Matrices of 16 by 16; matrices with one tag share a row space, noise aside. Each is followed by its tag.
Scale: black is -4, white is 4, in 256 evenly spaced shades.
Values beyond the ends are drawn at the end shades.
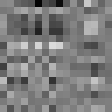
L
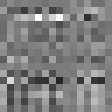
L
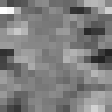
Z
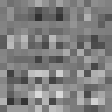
L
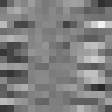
Z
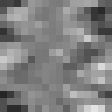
Z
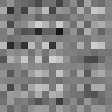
L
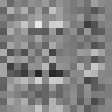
L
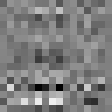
L
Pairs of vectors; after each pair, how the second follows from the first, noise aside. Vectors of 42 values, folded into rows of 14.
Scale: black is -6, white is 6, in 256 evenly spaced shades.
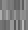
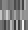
scaled up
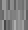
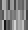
scaled up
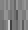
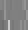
partly zeroed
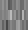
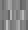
sign-scrambled
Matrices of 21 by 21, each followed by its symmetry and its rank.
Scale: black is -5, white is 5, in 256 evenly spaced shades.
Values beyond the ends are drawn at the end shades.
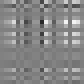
neither, rank one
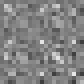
symmetric, rank three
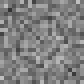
symmetric, full rank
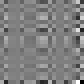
neither, rank one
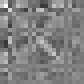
symmetric, rank three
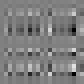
neither, rank one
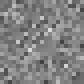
symmetric, full rank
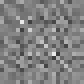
symmetric, rank three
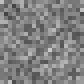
symmetric, full rank
